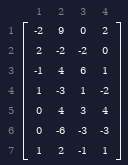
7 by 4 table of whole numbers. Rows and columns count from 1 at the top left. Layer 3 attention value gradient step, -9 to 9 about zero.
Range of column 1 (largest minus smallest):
4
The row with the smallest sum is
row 6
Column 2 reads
9 -2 4 -3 4 -6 2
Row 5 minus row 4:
-1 7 2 6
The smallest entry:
-6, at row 6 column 2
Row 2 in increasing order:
-2 -2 0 2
